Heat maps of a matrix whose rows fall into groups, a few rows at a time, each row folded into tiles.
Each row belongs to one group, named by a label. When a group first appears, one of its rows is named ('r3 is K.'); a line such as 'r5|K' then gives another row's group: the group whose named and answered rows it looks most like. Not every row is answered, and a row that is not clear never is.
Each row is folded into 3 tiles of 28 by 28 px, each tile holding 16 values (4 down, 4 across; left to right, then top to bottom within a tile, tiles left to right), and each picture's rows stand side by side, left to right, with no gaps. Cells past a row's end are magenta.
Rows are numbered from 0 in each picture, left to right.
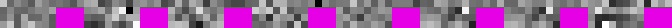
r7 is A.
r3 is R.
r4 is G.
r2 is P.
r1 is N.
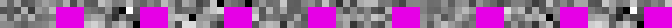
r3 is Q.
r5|G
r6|R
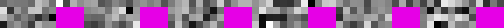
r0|Q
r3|A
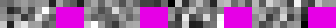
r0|G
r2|P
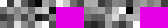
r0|A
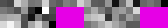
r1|G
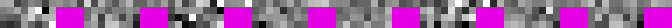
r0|N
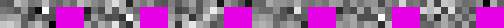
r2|G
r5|R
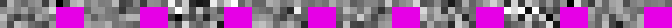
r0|A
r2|A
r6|R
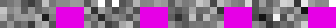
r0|R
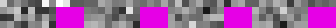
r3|P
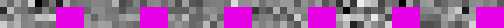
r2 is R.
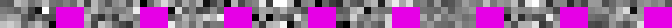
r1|A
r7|N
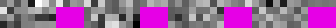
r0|Q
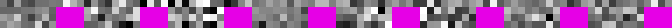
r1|A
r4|N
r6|R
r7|A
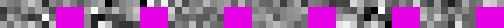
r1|A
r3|G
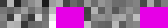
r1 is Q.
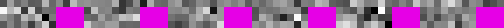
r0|R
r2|N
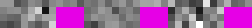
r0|N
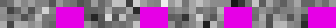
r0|G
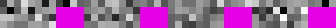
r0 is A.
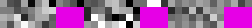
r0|G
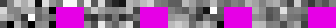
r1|A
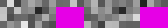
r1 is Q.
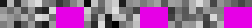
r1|P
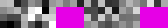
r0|N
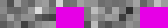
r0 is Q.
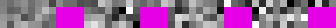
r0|G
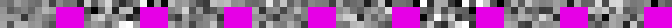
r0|G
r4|G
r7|R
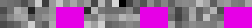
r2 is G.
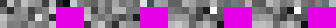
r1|Q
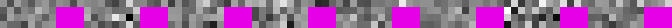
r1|R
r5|N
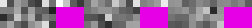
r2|N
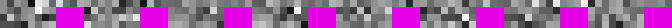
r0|Q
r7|P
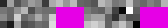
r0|P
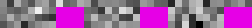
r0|Q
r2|P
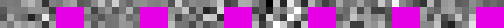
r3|G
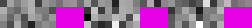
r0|P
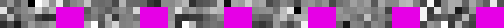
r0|Q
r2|A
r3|N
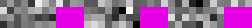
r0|Q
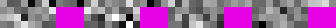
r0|G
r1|R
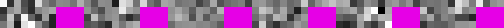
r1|Q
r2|G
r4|N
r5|Q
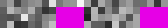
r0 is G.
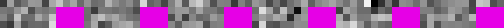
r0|P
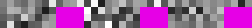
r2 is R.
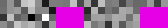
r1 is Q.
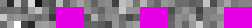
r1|Q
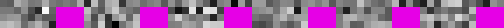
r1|P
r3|N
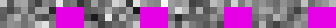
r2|A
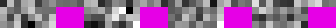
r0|P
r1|N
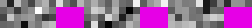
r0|Q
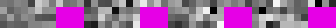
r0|Q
